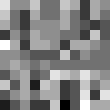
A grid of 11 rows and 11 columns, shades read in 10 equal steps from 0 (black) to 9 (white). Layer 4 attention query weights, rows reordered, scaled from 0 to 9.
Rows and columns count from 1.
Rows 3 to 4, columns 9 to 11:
3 2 3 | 2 7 3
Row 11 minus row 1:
-7 -2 0 -5 -2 3 -7 -3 7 0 1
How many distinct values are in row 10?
6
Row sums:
59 49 45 46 57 46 49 61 52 53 44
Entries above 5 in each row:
5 4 2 2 6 1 1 6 6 5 4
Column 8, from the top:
6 4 4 4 6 3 4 6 3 3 3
